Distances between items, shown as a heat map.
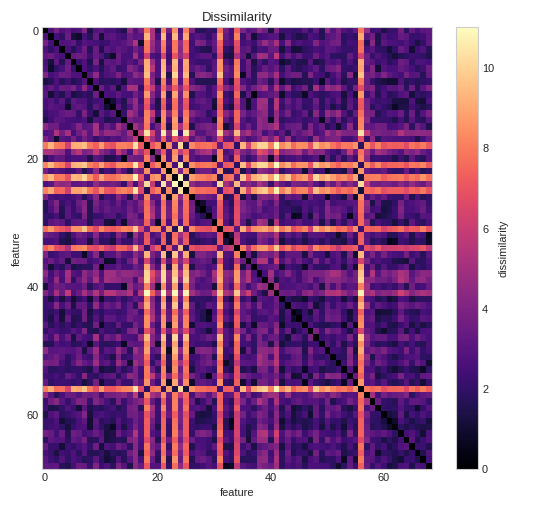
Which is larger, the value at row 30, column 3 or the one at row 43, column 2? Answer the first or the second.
the second
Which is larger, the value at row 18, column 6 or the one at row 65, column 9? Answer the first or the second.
the first
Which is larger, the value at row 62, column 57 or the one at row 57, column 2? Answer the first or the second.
the first
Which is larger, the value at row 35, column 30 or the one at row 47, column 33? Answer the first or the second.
the first
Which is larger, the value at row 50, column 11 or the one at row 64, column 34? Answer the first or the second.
the second
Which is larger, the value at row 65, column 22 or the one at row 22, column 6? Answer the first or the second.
the second
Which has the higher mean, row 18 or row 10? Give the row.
18
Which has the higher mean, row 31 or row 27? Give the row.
31
